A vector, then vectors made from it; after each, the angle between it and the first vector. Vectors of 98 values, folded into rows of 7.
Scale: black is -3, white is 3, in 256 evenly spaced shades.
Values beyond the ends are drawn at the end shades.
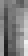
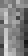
nearly opposite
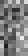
partly aligned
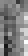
nearly parallel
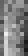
nearly opposite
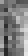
nearly parallel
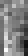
nearly opposite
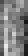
nearly opposite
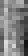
nearly opposite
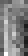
nearly opposite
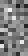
orthogonal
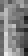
nearly opposite
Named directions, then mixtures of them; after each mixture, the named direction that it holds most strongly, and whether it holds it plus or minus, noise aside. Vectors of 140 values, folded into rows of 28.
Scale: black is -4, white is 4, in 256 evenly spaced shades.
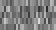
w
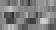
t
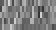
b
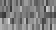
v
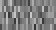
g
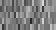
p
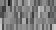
b, minus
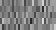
p, plus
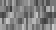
v, plus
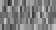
b, minus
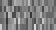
g, minus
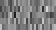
g, minus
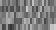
p, plus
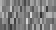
v, minus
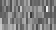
v, plus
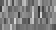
b, plus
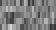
t, plus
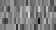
w, minus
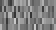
g, minus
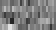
t, plus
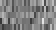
v, minus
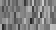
p, plus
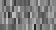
g, plus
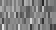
p, minus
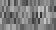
w, minus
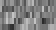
t, minus
